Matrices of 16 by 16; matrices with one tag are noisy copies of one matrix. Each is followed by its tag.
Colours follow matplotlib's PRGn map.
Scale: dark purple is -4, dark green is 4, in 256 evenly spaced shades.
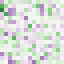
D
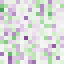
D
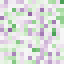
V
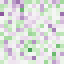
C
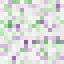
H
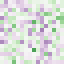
V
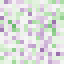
V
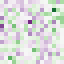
V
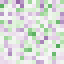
C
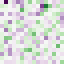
C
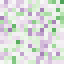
V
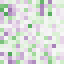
D
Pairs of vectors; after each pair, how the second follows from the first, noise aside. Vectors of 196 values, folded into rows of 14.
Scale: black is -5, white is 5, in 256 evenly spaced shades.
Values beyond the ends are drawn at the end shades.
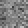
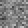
copied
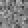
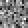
scaled up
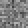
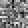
scaled up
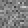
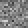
reversed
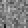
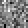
scaled up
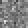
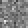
copied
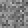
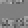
partly zeroed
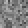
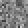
reversed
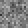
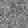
shrunk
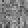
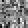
scaled up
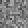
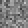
copied
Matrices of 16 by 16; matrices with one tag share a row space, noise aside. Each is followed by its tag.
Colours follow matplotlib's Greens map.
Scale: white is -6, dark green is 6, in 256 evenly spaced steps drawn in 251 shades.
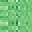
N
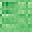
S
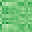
S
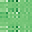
N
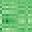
S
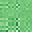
N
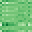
S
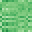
S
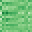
S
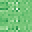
N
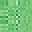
N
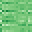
S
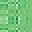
N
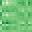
S
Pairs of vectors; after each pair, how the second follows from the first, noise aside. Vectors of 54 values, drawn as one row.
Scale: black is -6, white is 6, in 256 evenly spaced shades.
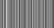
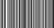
scaled up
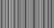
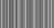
negated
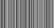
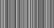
negated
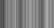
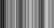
scaled up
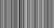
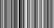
scaled up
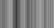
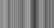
wrapped around
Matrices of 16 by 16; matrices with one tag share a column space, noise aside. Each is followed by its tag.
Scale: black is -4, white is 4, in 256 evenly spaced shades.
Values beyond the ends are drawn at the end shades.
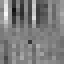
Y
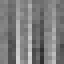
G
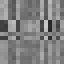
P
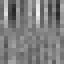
Y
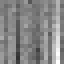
G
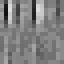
Y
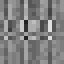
P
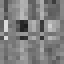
P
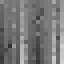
G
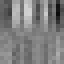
Y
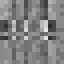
P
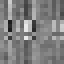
P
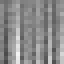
G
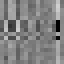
P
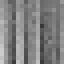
G
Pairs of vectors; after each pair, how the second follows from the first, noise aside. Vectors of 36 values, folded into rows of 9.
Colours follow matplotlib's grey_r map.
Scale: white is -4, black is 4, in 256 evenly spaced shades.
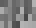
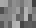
negated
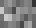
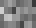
copied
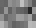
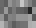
copied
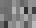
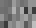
copied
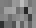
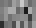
copied
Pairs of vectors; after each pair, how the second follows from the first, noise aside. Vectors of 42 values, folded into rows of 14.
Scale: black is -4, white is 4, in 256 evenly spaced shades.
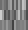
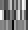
scaled up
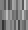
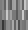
copied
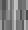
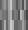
wrapped around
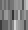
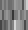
copied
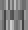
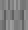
shrunk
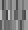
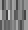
copied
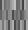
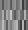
shuffled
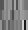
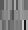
copied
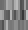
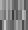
shuffled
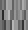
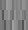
shrunk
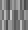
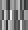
scaled up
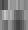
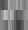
copied
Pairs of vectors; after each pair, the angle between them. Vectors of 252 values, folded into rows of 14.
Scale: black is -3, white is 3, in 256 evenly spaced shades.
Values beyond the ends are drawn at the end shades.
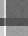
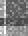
nearly parallel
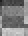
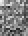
partly opposed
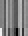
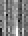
nearly opposite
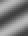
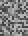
orthogonal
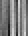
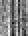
nearly opposite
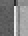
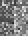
partly aligned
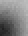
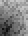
nearly parallel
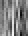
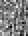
partly aligned
